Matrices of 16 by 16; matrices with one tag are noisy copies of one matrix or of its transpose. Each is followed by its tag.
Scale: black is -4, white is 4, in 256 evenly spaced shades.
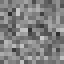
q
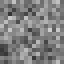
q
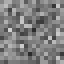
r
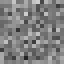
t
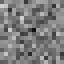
r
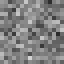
q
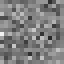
t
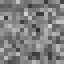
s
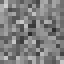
r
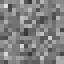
r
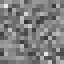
r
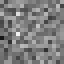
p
